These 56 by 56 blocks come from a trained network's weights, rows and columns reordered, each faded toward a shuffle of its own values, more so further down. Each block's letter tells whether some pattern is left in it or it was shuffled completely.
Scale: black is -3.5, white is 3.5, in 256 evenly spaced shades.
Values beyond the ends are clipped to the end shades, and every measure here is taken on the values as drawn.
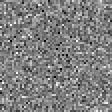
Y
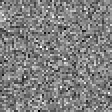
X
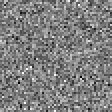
X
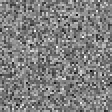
Y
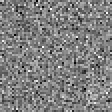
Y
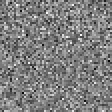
Y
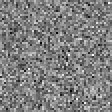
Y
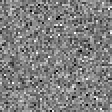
X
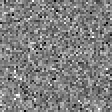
X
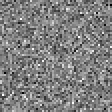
X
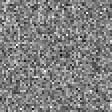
Y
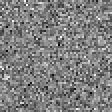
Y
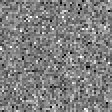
X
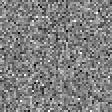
X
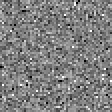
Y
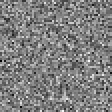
X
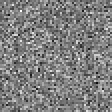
Y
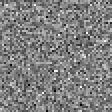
X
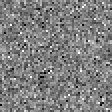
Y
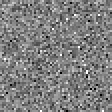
X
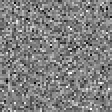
Y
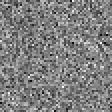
X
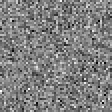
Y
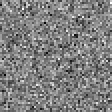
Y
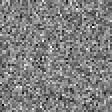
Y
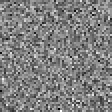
Y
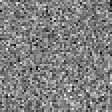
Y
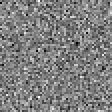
X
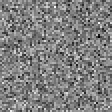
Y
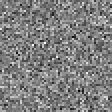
X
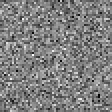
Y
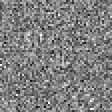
X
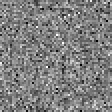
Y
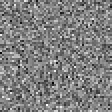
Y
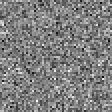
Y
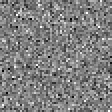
X
